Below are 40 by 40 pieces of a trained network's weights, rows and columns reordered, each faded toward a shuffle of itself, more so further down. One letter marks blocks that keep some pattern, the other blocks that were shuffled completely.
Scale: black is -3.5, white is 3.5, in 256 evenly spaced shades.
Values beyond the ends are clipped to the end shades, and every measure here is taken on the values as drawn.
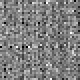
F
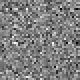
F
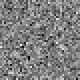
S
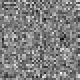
F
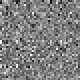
F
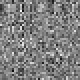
F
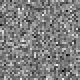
S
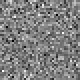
S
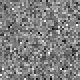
S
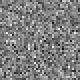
S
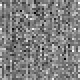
F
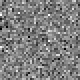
S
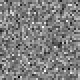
S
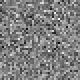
F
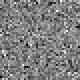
S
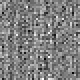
F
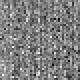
F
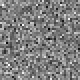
S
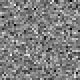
S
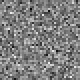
S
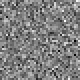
S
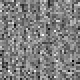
F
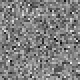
S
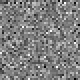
F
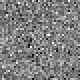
S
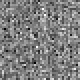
F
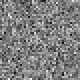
S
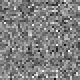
F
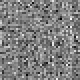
F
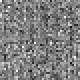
F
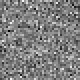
S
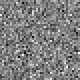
S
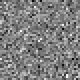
S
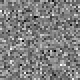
S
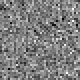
S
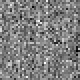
F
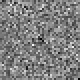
S
